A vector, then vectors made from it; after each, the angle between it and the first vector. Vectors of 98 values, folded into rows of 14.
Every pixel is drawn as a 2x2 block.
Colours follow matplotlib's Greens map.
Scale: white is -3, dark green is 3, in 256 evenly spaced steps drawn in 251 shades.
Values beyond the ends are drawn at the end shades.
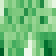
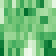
nearly parallel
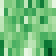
nearly parallel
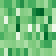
orthogonal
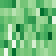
orthogonal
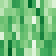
partly aligned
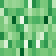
orthogonal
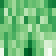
nearly opposite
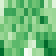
nearly parallel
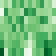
nearly parallel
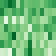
partly opposed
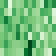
partly opposed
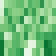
nearly parallel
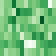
partly aligned
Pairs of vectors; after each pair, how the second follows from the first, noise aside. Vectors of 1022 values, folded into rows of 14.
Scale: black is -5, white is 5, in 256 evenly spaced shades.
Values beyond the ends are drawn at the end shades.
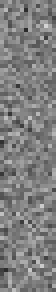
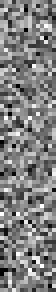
scaled up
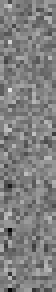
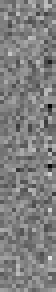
wrapped around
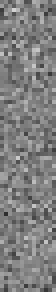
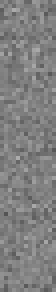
shrunk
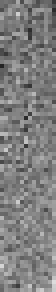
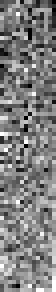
scaled up
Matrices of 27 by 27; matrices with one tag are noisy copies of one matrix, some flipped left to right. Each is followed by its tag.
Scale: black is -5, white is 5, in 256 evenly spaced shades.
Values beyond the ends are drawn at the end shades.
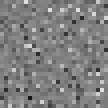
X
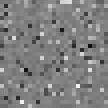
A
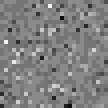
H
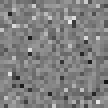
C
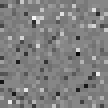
C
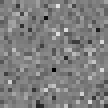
H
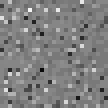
X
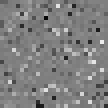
H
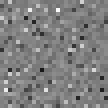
X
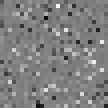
H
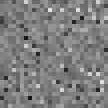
X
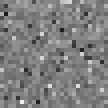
A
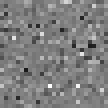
A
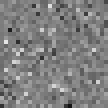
H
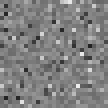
A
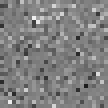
C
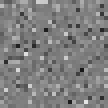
A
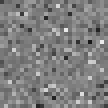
H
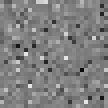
A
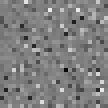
X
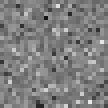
H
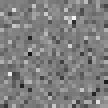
C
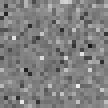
A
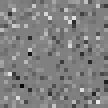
C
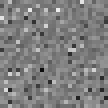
X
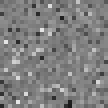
H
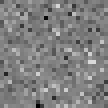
H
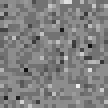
A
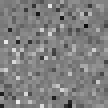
H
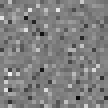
X
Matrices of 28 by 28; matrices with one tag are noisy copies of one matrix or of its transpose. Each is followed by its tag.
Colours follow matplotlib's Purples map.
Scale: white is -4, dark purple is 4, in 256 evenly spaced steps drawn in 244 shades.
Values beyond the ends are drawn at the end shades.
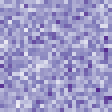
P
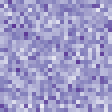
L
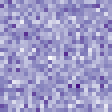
L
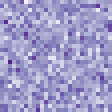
L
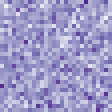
P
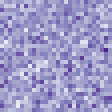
P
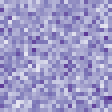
P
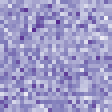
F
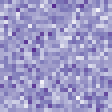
P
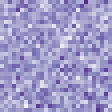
P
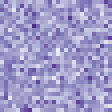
L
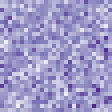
P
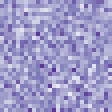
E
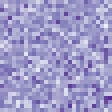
P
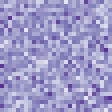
P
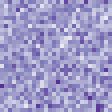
P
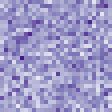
F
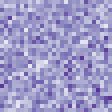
P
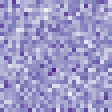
E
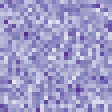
L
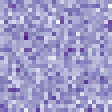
L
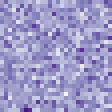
L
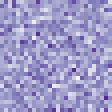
E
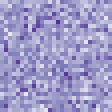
F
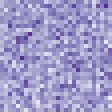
F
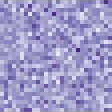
L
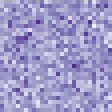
F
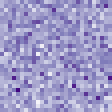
F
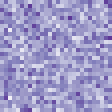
L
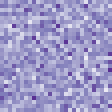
E
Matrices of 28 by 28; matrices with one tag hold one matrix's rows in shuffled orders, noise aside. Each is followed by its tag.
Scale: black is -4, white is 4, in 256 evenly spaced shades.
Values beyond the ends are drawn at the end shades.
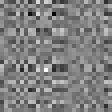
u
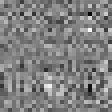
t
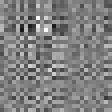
u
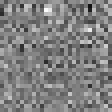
t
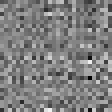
t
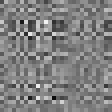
u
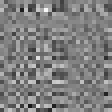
u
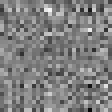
t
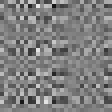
u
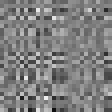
u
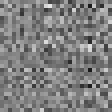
t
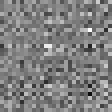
t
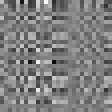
u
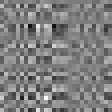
u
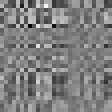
u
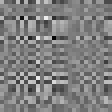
u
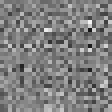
t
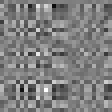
u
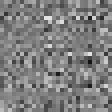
t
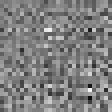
t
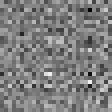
t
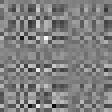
u
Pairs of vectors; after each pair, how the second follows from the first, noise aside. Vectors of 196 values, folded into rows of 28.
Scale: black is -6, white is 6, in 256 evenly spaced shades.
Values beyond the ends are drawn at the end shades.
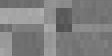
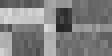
scaled up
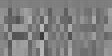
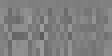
shrunk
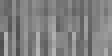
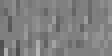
partly zeroed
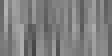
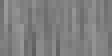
shrunk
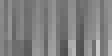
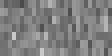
shuffled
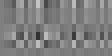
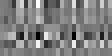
scaled up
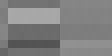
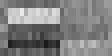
scaled up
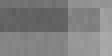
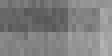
copied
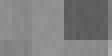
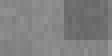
shrunk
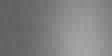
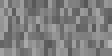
shuffled
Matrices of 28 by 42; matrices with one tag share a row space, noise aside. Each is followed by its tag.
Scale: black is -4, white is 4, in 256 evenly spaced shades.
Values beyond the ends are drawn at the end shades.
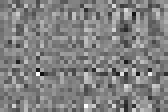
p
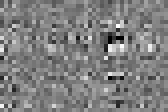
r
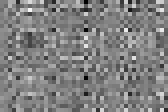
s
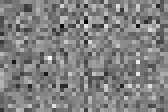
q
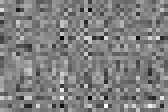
q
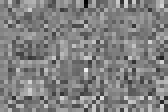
s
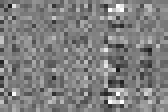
r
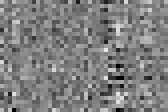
r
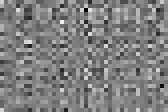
q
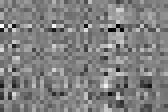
r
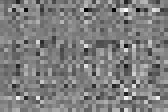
p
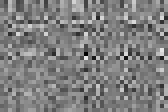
s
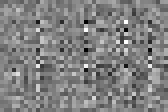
p
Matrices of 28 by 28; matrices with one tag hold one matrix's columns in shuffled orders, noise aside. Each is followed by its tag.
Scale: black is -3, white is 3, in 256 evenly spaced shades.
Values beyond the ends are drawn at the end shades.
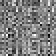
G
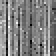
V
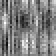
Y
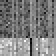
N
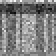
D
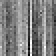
V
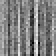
V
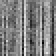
V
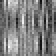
Y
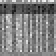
D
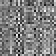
G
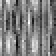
Y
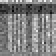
D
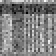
D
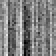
V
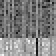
N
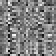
G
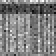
D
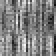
Y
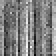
V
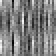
Y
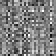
G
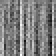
V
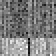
N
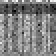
D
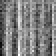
V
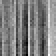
V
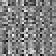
G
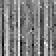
V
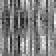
Y
